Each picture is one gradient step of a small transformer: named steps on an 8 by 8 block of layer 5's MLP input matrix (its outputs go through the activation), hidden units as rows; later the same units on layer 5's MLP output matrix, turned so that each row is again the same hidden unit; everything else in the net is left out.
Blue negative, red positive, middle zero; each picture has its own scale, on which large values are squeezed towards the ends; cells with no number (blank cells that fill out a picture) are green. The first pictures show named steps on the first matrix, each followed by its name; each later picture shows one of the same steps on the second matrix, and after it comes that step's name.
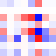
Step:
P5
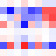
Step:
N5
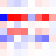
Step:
P5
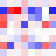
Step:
N5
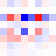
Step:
P5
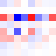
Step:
P5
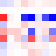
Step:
P5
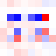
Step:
P5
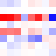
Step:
P5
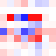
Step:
P5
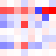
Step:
N5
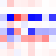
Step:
P5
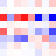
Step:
P5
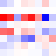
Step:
P5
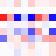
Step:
P5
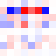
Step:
N5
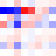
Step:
N5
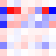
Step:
N5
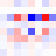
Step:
P5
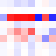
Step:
P5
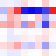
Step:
N5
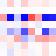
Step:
P5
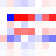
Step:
P5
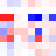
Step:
P5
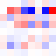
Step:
N5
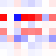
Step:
P5
